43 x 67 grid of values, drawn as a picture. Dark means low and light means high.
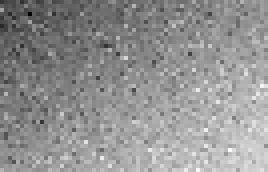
No single row or column stands out from its neighbours. The ninth with the highest average is the bottom right. Neither half mirrors the other. Values rise toward the bottom right. The top left is the ninth with the lowest average.
